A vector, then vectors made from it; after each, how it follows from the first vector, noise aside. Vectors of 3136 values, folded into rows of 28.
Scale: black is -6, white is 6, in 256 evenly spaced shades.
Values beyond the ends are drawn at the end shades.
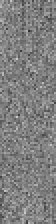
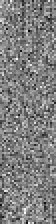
scaled up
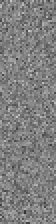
sign-scrambled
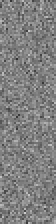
sign-scrambled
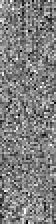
scaled up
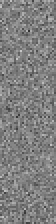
sign-scrambled
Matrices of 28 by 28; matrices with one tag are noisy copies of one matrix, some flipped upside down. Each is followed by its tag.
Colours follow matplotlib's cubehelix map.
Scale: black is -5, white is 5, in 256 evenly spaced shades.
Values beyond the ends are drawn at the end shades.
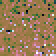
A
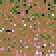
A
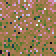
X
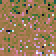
A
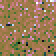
A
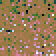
A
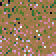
X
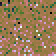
X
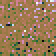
A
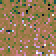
A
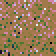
X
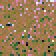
A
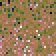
X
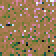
A
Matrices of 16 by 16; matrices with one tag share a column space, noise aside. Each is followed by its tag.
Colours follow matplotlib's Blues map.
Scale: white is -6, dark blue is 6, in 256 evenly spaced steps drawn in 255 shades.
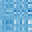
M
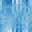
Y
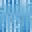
Y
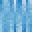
Y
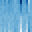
Y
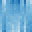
Y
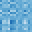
M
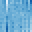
Y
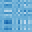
M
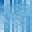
Y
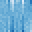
Y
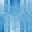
Y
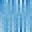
Y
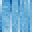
Y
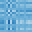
M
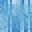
Y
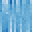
Y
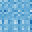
M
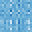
M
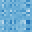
M
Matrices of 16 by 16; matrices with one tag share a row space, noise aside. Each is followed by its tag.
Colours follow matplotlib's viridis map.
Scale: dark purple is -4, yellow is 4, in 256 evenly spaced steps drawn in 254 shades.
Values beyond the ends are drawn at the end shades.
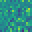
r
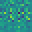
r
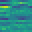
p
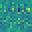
r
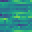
p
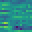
p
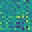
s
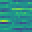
p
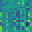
s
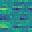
p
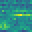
p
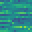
p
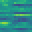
p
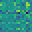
s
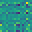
s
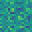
r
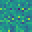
r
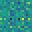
r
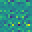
r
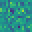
r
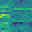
p
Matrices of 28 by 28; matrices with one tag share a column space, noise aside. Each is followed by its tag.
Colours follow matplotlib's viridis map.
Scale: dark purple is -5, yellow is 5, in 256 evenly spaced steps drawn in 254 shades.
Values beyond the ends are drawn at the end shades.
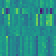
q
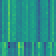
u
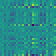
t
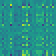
t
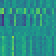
q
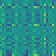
t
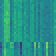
u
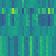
q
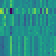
q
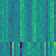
u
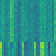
u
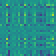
t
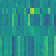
q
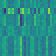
q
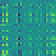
t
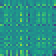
t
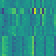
q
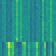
u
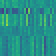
q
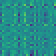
t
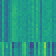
u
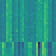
u
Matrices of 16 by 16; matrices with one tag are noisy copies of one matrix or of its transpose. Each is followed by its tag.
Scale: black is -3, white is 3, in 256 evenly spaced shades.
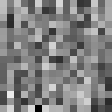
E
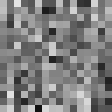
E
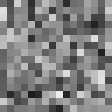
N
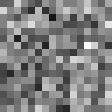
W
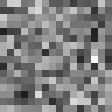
N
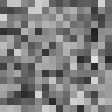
N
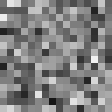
N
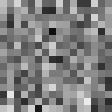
E
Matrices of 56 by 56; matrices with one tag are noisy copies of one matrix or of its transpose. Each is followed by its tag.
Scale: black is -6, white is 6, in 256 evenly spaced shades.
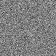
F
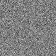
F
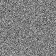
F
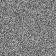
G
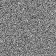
F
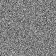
F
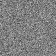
G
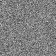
G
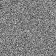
F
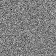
F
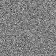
F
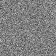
F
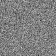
G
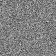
G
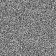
G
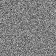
F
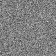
G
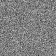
G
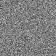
F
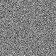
F
